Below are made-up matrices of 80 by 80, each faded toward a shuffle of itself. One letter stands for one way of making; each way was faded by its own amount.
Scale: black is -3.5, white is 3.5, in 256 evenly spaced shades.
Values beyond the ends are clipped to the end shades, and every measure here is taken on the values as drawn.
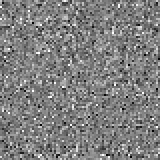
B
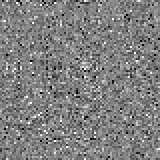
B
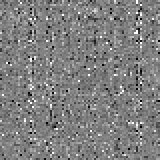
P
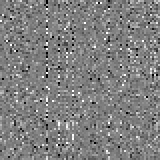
P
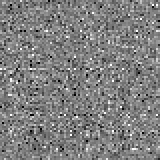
B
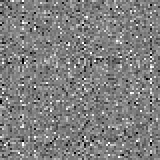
P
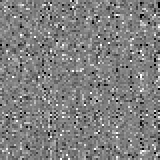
P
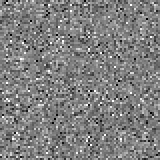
B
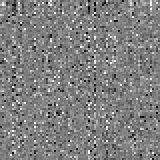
P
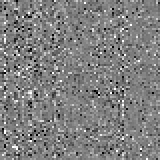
P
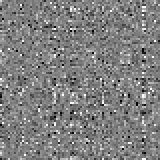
P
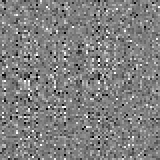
P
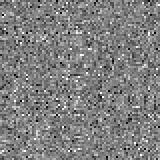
B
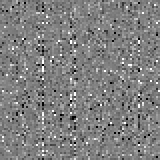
P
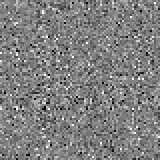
B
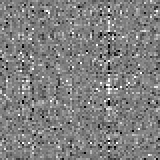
P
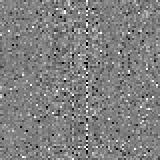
P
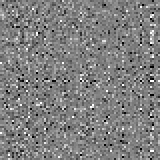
P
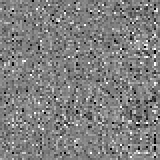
P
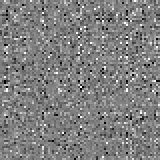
P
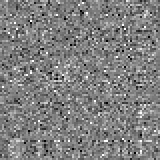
B
